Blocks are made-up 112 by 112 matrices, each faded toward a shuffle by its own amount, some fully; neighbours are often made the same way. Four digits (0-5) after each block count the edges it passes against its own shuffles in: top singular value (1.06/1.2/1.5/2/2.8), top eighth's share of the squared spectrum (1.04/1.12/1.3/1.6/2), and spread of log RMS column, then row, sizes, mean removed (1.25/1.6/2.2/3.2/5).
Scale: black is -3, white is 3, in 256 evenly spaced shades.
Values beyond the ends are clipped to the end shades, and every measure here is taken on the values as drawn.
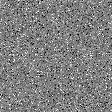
0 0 0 0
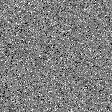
0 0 0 0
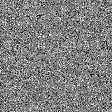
3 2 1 0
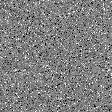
2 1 0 0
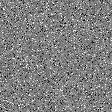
0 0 0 0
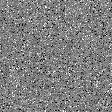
2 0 0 0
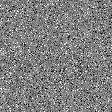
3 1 0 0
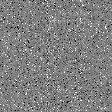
3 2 1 0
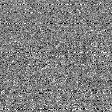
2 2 0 4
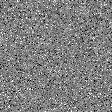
0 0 0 0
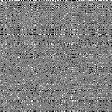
5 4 2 3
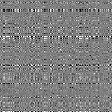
5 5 4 4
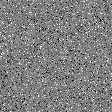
0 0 0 0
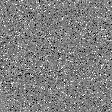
2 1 0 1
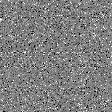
3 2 0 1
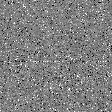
3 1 0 1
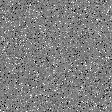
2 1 0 0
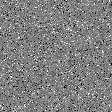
0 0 0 0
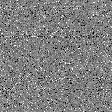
3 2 0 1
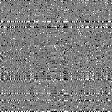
5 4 2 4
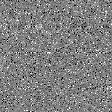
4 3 1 2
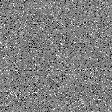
3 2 1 2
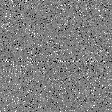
3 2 0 1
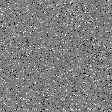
3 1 0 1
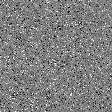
2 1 0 0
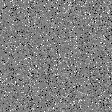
3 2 1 0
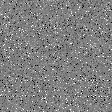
1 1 0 1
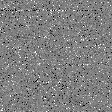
2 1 1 1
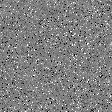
0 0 0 0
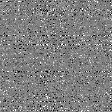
2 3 2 3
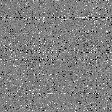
2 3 2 3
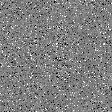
1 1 1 1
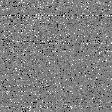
2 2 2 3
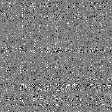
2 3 3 3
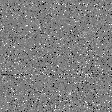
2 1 0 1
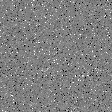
1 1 0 0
